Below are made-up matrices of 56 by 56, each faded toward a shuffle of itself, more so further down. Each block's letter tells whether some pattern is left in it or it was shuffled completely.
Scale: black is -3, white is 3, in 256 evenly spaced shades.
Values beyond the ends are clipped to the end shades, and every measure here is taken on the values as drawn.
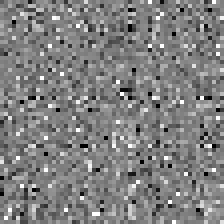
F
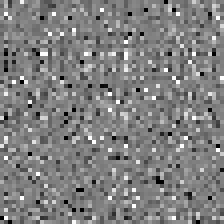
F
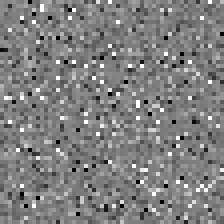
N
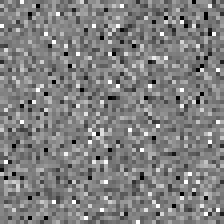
N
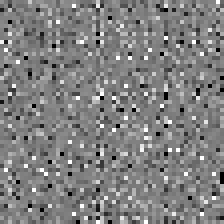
F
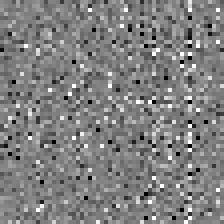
F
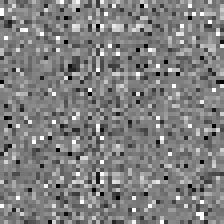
F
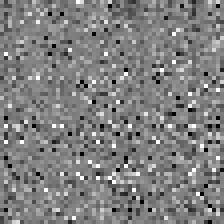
F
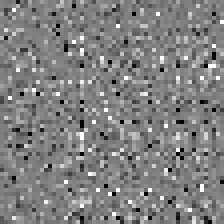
F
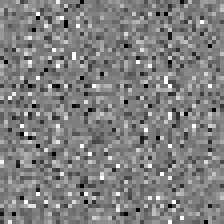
F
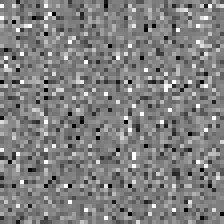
F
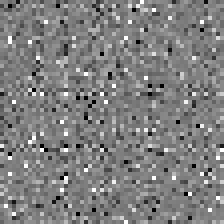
F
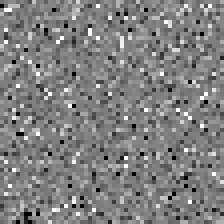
N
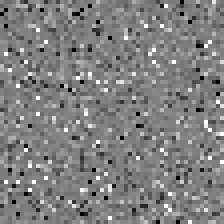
N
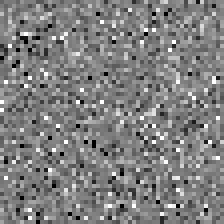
N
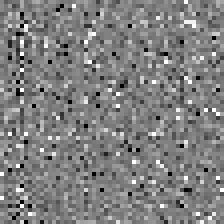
F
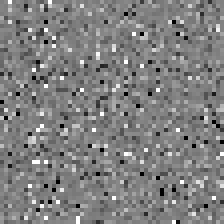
N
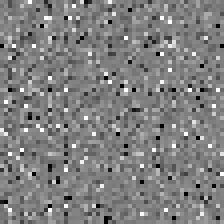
F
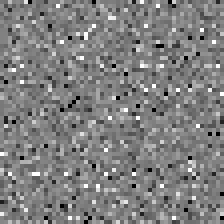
N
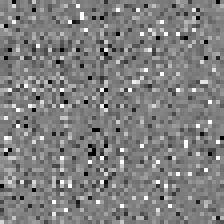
F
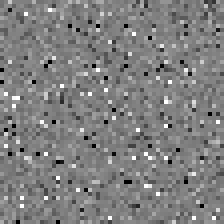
N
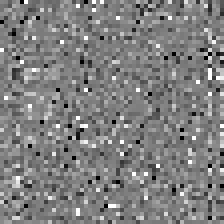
F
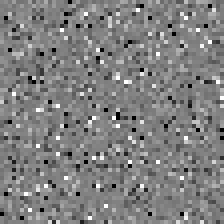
N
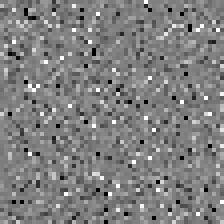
N
